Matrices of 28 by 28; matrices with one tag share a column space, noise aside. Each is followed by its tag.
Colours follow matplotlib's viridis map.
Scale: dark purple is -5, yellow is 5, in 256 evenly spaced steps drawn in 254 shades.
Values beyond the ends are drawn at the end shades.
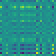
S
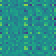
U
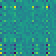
S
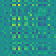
U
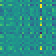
U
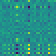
S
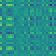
U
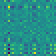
S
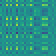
U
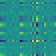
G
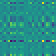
G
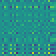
S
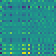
S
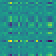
G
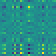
S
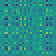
U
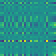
G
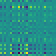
S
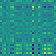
S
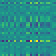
G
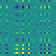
S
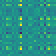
U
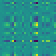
G
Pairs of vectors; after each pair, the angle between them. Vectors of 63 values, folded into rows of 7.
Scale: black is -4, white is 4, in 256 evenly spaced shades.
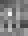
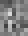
nearly parallel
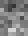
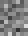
orthogonal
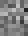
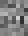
nearly parallel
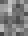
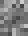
partly aligned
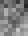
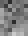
partly aligned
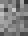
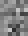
orthogonal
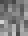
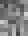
nearly parallel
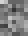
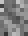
orthogonal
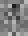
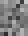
partly aligned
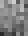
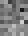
partly opposed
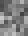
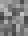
nearly opposite
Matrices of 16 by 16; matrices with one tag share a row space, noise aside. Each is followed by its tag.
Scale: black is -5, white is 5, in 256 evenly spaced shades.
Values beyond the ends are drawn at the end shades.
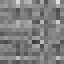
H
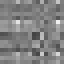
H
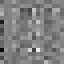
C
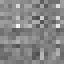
H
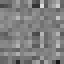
H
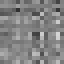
H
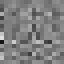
C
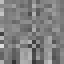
C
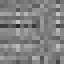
H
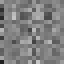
C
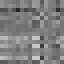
H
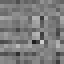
H
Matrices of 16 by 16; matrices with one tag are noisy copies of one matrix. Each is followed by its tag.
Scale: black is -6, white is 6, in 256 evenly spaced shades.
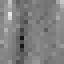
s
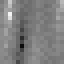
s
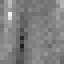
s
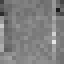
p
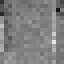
p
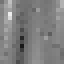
s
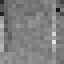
p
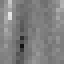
s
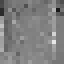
p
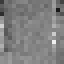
p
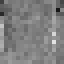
p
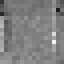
p
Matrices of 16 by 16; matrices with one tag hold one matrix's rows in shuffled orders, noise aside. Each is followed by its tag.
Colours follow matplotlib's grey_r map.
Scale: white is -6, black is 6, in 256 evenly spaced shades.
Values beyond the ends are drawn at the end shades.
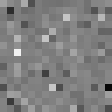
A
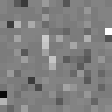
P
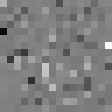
P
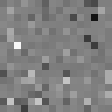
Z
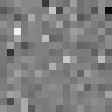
A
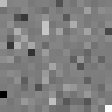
P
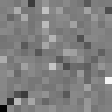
P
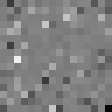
A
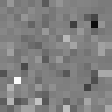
Z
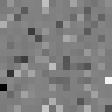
P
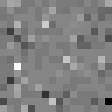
A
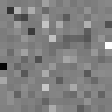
P
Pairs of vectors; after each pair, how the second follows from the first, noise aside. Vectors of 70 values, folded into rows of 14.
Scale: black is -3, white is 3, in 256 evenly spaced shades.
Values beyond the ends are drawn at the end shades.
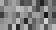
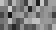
reversed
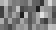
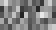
copied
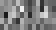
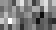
shuffled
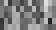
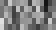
negated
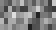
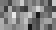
copied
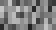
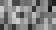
copied
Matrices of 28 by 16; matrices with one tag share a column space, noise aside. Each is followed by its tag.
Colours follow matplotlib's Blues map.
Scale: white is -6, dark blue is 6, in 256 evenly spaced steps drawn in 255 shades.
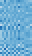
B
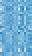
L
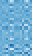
B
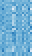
L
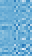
B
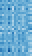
L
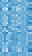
L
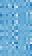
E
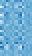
E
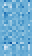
E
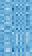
L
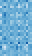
E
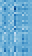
L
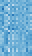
L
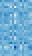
E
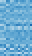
B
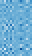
B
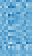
E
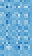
E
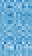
E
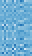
B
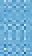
B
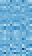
B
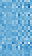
E
